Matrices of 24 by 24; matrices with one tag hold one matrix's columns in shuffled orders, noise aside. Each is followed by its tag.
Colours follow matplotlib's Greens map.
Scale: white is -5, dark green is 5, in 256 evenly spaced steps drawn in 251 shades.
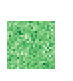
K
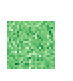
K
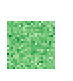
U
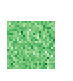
K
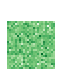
U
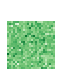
U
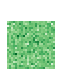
U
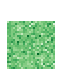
U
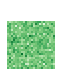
U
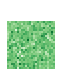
K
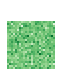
U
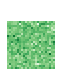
U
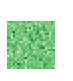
K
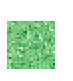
K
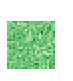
K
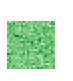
U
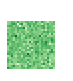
U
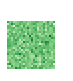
U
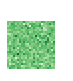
U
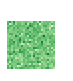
U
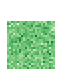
U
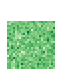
K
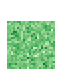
K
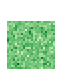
K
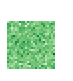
U
